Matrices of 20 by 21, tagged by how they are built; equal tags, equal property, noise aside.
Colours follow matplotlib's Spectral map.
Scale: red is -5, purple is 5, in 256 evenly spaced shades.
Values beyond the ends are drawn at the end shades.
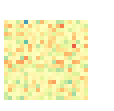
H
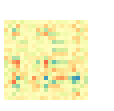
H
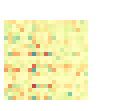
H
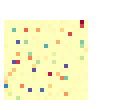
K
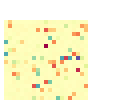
K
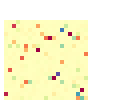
K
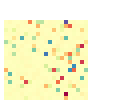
K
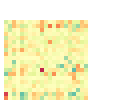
H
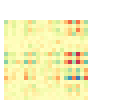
H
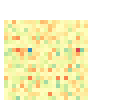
H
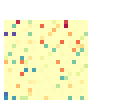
K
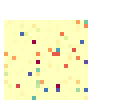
K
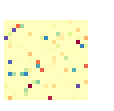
K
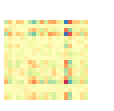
H
